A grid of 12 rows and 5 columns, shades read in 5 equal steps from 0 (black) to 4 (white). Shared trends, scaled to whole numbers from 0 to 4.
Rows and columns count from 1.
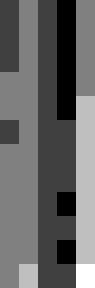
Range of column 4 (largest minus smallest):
1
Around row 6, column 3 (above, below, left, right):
1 1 2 1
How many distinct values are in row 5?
4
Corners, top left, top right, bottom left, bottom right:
1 2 2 4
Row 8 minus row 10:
0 0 0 0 0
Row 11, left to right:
2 2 1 0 3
